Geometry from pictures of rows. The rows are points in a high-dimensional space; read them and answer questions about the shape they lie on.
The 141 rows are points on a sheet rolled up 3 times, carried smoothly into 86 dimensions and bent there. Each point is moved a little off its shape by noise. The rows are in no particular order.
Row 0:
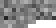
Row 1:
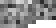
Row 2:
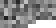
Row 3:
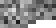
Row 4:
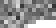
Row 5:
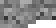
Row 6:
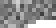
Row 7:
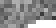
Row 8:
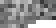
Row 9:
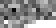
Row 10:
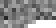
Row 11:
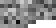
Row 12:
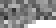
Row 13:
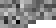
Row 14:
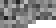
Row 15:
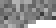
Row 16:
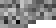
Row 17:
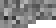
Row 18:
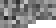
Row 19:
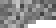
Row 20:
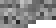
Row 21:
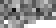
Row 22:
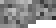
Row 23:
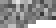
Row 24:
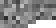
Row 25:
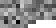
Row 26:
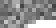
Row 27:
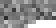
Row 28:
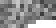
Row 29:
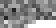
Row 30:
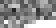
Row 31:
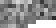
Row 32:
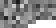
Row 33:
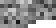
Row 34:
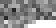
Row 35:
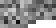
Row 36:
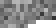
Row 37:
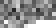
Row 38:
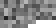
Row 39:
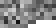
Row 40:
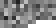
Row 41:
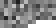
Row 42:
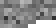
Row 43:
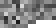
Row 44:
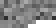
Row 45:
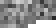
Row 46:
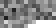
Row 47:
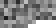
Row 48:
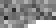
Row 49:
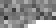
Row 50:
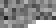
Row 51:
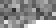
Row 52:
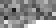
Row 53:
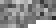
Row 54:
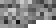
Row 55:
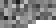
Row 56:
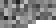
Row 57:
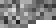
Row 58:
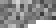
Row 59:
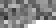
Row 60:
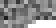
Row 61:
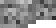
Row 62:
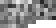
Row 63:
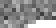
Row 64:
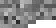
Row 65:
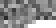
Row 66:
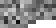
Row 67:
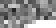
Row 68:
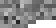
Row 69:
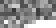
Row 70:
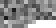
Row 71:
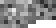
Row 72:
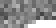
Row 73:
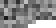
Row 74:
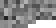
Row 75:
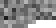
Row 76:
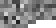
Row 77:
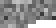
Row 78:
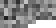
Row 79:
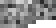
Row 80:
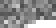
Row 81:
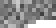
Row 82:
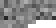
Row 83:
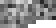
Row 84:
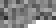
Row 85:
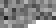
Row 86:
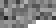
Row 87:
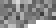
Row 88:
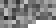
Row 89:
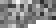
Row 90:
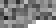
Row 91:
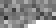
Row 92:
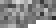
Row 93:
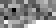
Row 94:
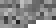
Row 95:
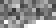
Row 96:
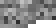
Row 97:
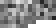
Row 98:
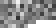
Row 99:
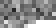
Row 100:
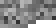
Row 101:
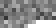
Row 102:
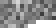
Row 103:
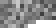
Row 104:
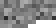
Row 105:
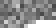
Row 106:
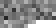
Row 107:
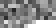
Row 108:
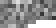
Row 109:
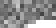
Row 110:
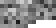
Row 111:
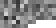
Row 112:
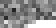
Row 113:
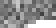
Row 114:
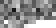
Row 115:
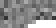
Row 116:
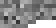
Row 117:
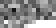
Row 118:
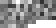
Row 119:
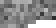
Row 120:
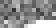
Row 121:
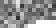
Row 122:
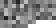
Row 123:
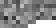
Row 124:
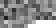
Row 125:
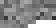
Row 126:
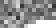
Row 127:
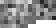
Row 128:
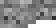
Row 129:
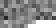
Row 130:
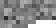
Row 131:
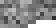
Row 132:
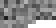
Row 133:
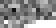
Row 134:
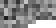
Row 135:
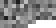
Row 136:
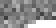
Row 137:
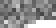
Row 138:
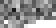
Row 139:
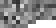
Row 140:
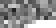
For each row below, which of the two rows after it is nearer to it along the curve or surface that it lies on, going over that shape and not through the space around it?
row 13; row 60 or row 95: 60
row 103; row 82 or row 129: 129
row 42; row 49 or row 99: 49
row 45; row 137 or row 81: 81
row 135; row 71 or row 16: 16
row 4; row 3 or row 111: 3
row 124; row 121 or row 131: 131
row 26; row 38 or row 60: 60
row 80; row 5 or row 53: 53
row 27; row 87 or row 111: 87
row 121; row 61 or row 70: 70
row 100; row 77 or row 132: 132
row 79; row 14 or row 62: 62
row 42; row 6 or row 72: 72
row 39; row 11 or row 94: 11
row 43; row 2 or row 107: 2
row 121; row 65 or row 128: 65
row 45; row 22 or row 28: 22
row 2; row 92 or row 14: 14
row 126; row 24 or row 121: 121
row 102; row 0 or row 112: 112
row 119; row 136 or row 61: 136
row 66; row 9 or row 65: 65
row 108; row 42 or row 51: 51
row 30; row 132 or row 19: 19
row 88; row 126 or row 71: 71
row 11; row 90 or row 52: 90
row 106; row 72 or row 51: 72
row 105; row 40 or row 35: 40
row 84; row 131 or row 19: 131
